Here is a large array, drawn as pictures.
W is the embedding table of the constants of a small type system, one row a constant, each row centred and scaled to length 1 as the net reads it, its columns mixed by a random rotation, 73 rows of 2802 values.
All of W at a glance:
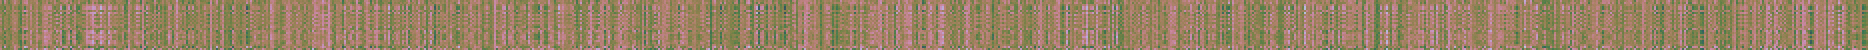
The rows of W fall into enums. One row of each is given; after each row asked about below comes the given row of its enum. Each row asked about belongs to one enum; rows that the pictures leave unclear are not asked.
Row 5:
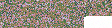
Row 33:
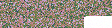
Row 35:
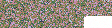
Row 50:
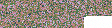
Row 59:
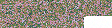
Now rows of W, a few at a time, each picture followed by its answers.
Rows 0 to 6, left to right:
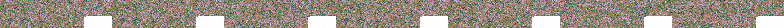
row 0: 35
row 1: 35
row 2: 50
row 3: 35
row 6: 59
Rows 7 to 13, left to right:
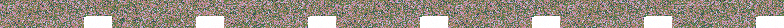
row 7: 50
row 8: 35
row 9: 59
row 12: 50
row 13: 59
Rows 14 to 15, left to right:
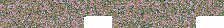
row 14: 50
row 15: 59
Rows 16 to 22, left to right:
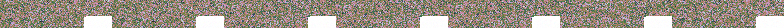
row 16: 35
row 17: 35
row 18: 50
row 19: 50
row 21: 5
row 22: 35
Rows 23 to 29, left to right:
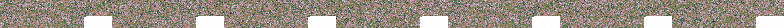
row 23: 5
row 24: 50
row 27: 5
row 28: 33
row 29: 35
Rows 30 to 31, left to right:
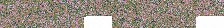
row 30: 50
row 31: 35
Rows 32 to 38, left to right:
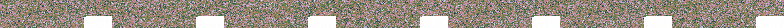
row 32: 50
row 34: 5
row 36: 50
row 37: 50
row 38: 35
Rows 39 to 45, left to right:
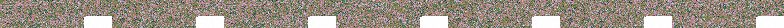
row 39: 59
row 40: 35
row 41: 59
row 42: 5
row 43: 35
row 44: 35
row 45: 33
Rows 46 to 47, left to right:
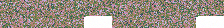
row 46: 33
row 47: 50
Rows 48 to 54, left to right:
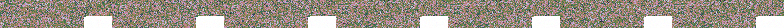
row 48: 5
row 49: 50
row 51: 59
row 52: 59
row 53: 35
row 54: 59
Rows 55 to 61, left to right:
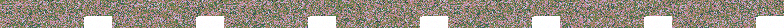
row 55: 59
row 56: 5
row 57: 59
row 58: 35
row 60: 33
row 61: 50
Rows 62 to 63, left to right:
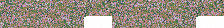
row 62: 5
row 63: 5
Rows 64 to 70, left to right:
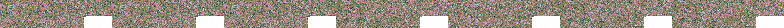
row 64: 50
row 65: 50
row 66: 50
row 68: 33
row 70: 35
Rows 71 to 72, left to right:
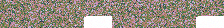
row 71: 35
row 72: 33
